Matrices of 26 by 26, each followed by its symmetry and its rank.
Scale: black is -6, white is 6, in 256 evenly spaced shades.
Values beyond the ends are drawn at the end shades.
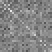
symmetric, rank five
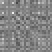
symmetric, rank three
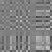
symmetric, rank two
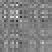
symmetric, rank two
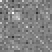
symmetric, rank five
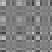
symmetric, rank one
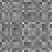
symmetric, rank two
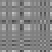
symmetric, rank one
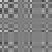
symmetric, rank one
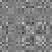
symmetric, rank three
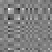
symmetric, rank two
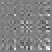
symmetric, rank three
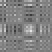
symmetric, rank two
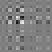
symmetric, rank one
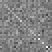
symmetric, rank five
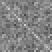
symmetric, rank five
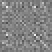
symmetric, rank five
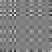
symmetric, rank one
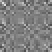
symmetric, rank three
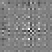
symmetric, rank three
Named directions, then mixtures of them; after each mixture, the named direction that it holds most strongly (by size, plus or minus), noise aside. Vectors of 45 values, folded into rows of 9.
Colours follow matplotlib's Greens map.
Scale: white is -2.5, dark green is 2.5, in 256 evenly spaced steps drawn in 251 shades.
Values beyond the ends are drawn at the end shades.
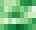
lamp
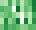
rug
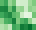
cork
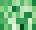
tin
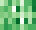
rug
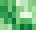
cork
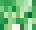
tin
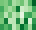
tin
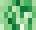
tin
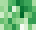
tin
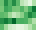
lamp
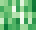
rug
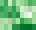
cork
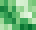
cork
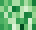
tin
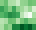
cork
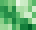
cork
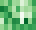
rug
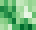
cork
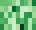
tin
